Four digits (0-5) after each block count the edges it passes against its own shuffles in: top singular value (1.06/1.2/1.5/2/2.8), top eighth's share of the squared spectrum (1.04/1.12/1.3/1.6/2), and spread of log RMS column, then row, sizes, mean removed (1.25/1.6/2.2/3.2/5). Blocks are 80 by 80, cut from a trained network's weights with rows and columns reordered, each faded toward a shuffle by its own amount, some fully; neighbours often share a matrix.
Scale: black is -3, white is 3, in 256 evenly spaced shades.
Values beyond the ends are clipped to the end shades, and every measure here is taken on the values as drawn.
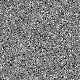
1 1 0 0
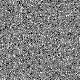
2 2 1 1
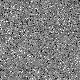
0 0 0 0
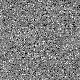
1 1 0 0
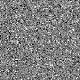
3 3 1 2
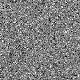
2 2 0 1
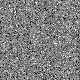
0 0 0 0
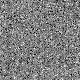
0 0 0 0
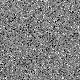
1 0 0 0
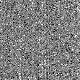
2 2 0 1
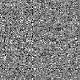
3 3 2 2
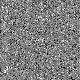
1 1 0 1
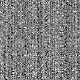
3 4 2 3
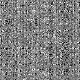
3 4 1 3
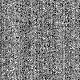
3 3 0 1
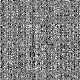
4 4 2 3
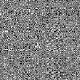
3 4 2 3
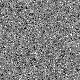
2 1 0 0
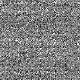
3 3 3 2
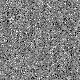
1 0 0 0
